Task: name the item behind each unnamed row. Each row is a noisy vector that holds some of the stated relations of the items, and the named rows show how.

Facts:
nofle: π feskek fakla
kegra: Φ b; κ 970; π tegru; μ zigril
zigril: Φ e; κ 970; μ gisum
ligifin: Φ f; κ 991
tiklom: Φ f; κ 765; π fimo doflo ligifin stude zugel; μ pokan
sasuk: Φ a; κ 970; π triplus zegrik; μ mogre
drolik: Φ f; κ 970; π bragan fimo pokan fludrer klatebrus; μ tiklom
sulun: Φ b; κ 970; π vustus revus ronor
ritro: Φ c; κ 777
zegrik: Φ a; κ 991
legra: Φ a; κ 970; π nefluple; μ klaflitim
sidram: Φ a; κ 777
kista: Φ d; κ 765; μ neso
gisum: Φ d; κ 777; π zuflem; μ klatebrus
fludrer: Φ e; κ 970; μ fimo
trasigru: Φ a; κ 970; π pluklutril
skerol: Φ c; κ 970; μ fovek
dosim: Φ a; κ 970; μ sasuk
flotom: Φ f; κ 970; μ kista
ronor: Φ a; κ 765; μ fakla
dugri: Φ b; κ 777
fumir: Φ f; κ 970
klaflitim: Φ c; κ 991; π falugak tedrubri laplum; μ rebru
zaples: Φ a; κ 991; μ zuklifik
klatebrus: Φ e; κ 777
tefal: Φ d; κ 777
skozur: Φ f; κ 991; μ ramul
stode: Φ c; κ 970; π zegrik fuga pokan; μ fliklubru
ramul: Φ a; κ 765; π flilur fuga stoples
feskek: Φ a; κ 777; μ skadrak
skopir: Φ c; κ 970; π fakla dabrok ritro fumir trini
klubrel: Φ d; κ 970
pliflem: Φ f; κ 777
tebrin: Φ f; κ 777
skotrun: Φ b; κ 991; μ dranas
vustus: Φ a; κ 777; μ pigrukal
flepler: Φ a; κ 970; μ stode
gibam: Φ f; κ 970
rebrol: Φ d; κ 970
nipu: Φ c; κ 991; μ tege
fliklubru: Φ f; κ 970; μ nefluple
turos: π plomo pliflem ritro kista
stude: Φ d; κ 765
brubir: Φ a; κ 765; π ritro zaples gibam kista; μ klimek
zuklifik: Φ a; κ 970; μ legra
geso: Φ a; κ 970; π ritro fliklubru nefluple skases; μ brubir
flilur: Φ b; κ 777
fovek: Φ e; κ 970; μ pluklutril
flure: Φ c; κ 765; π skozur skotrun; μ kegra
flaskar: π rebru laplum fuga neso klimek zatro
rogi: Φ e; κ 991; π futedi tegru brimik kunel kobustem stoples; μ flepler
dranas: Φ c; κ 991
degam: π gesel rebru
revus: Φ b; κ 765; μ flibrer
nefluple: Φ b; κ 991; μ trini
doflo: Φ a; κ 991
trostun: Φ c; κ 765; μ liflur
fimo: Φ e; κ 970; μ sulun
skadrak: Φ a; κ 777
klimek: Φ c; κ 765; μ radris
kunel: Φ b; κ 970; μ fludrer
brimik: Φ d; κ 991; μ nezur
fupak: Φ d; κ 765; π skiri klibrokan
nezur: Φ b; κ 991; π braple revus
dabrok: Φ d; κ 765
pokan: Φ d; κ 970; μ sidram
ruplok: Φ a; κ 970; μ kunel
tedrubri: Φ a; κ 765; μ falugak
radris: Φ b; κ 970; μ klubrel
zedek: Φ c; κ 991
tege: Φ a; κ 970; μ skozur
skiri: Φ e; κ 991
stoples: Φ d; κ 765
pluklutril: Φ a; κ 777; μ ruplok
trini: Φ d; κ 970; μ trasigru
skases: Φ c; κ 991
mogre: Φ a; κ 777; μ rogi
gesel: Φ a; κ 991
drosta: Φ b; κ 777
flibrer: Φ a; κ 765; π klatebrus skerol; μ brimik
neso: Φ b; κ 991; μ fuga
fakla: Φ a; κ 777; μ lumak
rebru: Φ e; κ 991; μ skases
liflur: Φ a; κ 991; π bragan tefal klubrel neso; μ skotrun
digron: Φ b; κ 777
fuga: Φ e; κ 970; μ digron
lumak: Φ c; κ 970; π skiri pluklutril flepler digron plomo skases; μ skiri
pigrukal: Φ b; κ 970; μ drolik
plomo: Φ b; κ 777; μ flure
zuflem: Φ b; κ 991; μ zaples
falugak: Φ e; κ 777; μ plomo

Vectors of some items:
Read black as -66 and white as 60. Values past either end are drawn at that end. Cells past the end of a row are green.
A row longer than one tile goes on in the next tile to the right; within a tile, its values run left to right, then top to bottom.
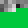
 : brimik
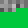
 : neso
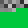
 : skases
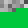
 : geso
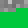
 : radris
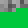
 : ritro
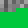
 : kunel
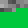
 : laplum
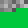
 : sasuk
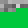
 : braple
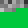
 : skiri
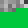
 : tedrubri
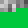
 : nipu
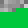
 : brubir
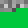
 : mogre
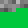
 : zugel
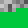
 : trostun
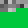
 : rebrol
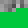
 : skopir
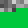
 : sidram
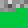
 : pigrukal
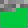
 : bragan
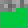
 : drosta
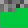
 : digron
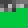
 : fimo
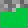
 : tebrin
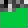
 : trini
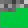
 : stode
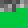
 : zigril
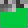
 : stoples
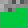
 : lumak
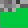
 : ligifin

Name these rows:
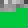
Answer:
zaples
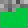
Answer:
zedek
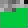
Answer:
fovek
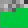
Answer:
dosim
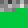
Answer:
rogi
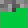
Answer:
flepler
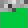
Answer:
vustus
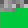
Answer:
flibrer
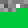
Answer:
tiklom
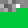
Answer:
drolik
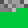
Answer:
klaflitim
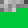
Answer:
zuflem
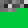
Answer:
nefluple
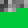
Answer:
klubrel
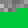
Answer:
flure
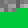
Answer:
ramul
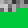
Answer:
flotom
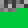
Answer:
fliklubru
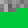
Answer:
plomo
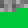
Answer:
legra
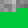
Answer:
skotrun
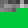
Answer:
fuga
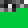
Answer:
trasigru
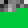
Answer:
gisum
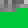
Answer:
kegra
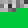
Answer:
feskek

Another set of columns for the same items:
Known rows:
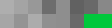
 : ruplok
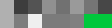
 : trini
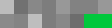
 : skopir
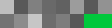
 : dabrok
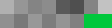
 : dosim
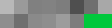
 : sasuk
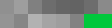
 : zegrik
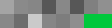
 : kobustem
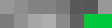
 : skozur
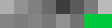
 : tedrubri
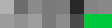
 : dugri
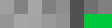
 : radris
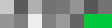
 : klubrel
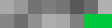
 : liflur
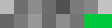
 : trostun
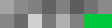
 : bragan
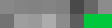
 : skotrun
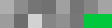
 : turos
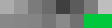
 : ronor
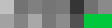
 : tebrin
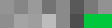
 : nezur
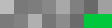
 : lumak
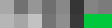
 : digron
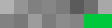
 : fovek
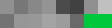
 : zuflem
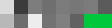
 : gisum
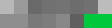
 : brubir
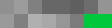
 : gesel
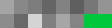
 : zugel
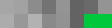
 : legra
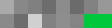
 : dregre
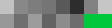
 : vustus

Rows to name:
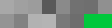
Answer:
rogi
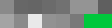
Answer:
skases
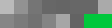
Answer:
flibrer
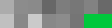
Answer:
zigril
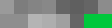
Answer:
ligifin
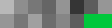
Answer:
mogre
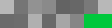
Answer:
skerol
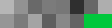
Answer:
fakla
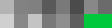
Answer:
sidram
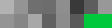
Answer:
pluklutril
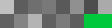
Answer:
kista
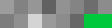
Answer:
dranas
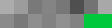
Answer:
tege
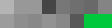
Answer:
ramul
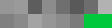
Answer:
zaples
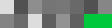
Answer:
tefal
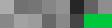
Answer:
plomo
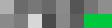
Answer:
ritro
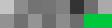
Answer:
skadrak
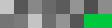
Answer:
stude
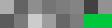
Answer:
brimik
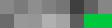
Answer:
neso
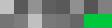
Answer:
stoples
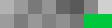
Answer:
geso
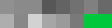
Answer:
rebru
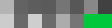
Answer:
klatebrus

